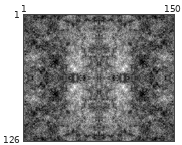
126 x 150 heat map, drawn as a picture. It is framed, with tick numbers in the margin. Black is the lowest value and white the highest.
The field is mottled with small blotches. No seam splits the table. It mirrors both left to right and top to bottom. The ninth with the highest average is the centre. No single row or column stands out from its neighbours.
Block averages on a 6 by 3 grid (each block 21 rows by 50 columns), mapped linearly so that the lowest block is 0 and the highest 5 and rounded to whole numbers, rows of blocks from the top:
0 2 0 / 1 5 1 / 1 5 1 / 1 5 1 / 1 5 1 / 0 2 0
